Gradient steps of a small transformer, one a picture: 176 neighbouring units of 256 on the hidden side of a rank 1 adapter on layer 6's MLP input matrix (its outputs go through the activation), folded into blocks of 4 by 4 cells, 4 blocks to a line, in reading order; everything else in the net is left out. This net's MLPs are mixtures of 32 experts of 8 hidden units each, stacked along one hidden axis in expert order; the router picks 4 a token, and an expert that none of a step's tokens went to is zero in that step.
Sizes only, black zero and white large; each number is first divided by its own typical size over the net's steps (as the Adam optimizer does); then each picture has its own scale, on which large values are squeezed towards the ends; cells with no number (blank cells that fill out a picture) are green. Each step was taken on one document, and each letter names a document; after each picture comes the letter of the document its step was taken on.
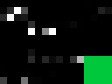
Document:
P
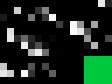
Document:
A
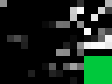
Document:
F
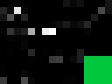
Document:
P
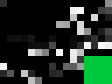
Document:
F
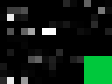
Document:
P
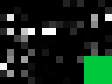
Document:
A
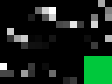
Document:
A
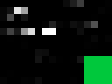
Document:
P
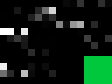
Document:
A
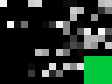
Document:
F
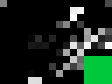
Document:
F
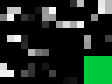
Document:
A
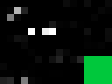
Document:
P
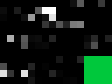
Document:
A
